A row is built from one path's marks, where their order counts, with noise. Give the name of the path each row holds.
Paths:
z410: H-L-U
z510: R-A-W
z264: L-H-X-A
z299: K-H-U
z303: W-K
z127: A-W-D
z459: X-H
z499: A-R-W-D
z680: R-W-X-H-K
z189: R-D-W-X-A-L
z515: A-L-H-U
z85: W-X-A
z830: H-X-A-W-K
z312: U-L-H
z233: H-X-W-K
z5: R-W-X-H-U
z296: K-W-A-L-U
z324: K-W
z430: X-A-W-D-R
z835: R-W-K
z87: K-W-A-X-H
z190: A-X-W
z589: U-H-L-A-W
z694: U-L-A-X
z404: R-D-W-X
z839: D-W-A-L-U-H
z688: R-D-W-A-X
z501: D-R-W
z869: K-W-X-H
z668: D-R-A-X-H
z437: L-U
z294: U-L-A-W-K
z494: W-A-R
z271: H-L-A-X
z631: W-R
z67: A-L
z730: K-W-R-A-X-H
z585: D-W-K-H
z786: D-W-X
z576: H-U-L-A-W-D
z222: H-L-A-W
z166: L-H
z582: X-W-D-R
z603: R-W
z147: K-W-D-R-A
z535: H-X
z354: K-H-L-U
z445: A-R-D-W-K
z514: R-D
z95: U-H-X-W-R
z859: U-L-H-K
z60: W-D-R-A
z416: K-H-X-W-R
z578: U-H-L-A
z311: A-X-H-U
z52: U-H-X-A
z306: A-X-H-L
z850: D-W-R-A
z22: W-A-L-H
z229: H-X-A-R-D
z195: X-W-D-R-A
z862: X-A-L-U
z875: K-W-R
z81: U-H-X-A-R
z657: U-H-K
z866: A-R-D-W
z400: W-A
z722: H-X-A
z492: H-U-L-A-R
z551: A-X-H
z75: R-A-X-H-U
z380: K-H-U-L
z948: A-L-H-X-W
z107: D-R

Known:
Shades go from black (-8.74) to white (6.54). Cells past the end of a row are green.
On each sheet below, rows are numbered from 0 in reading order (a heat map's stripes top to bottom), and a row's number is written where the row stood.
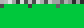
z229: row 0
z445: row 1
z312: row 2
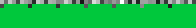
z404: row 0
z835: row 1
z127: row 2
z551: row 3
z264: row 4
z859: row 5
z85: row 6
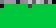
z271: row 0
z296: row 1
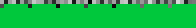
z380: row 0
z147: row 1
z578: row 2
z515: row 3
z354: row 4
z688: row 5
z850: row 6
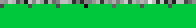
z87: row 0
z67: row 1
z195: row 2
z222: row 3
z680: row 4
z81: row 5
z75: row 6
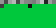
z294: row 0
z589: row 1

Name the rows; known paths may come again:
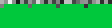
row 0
z948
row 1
z688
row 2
z75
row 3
z576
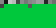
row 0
z311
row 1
z694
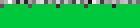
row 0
z722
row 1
z459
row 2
z189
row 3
z585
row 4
z869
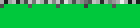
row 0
z380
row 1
z866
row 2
z786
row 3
z501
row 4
z52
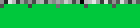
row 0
z437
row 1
z294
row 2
z400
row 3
z229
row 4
z166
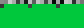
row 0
z127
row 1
z296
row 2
z299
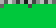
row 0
z22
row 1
z492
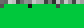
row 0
z668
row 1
z147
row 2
z404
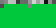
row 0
z730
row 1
z657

